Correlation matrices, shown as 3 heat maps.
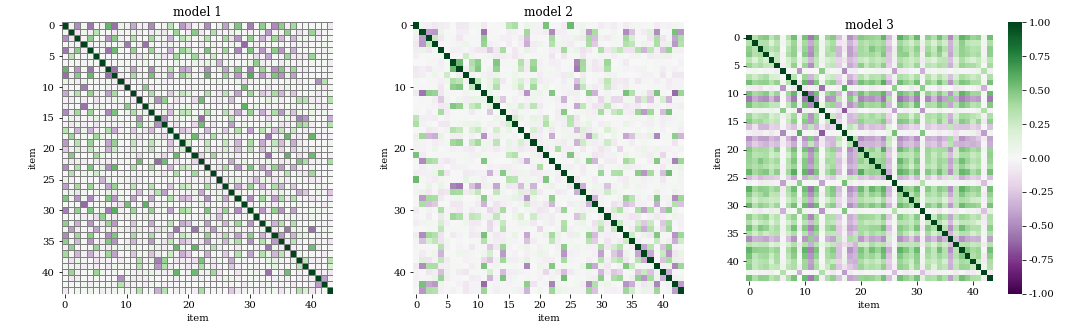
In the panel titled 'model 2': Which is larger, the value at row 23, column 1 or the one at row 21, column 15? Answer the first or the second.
the second
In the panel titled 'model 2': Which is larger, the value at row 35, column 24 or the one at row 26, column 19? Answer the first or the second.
the first
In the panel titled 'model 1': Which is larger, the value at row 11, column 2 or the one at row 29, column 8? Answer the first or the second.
the first
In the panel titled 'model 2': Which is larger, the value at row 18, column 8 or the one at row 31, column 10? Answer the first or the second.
the second
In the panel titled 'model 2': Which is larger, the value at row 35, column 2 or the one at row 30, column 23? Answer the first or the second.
the first
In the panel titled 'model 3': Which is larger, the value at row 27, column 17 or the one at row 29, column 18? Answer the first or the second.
the first
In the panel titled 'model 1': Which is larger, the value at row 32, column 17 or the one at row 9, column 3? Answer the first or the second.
the first
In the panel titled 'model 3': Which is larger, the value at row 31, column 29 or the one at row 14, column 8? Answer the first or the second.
the second
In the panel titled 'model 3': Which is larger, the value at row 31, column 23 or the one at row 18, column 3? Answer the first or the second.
the first
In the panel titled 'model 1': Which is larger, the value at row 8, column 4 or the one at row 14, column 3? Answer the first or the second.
the first
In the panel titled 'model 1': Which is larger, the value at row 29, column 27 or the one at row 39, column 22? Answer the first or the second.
the second
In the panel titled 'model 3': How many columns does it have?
44
